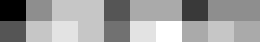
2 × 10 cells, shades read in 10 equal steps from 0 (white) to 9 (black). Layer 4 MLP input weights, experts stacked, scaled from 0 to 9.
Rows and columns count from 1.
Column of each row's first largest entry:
1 1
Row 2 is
6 2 1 2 5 1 0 3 2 3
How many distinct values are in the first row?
6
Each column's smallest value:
6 2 1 2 5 1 0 3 2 3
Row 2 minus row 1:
-3 -2 -1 0 -1 -2 -3 -4 -2 -1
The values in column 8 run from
3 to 7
